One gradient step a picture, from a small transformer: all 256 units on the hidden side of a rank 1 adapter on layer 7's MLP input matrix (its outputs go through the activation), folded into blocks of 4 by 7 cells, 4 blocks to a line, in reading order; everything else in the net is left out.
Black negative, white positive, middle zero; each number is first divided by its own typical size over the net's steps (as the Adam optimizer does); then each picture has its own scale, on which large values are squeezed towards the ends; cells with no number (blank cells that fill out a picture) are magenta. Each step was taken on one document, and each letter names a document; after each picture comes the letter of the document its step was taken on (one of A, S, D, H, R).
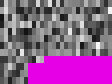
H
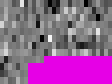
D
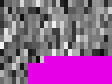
H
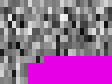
H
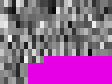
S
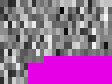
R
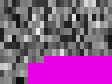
S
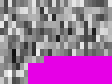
R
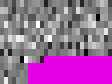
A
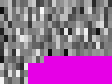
R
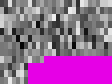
R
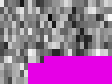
H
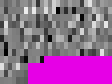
D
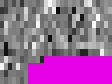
D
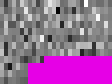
D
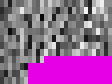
R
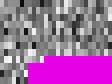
H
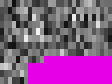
S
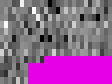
D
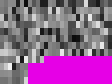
S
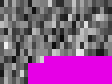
H
